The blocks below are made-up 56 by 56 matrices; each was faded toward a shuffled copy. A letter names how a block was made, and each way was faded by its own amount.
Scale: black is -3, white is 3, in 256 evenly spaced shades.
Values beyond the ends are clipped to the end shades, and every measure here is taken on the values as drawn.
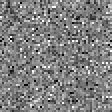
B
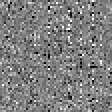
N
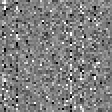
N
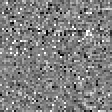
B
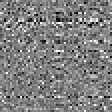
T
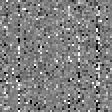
N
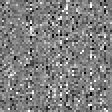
N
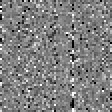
N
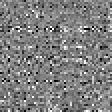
T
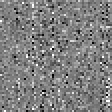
N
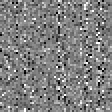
N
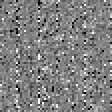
N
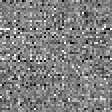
T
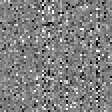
N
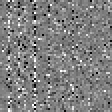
N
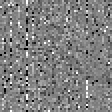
N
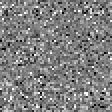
B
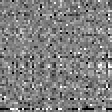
T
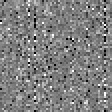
N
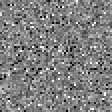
B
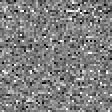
B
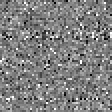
B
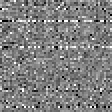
T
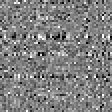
T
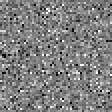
B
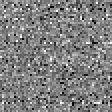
B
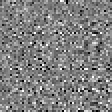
T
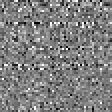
T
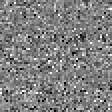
B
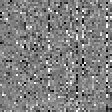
N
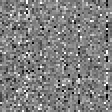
N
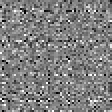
T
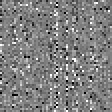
N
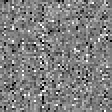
N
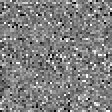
B
